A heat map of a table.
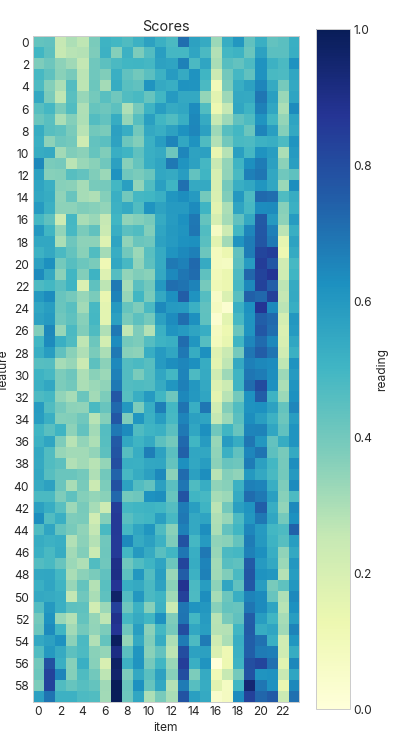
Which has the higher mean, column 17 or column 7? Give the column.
7
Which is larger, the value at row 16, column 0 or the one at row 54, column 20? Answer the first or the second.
the second
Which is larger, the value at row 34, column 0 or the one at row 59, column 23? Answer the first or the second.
the second
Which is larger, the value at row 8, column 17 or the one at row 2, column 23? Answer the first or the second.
the second
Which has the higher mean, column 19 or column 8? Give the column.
19
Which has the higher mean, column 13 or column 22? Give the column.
13
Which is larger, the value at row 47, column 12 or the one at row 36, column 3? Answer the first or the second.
the first
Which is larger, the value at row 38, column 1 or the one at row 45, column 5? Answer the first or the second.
the first
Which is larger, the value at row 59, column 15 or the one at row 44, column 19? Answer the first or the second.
the second
